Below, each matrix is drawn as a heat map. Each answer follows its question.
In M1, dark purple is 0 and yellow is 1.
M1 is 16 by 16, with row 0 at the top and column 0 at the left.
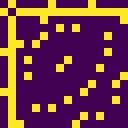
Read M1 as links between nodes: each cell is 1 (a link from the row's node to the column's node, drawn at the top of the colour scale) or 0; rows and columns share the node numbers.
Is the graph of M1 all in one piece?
yes
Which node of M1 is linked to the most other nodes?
node 1
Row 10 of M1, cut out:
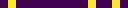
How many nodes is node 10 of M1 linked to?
3
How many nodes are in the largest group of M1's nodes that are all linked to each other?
3
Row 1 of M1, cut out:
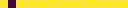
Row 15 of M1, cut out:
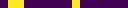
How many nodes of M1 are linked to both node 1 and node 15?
2
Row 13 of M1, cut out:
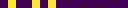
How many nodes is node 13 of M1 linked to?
3
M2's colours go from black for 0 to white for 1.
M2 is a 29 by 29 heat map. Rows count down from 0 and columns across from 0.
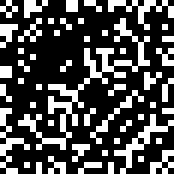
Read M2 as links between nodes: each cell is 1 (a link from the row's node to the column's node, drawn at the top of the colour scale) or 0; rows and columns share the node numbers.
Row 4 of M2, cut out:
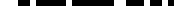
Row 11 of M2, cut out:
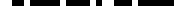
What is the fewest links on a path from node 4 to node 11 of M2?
1
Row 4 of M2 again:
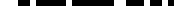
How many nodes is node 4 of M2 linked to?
9
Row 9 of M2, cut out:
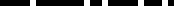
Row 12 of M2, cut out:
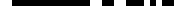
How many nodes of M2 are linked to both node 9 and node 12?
0
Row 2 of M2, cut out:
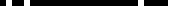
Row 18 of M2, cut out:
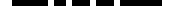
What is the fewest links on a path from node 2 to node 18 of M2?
2
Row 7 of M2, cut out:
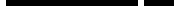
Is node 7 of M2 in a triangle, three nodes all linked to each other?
no
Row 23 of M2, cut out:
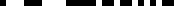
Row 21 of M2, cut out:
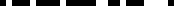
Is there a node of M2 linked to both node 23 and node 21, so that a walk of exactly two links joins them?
yes
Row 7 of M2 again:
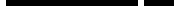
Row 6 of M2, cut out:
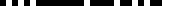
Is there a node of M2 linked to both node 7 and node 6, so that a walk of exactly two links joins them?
no
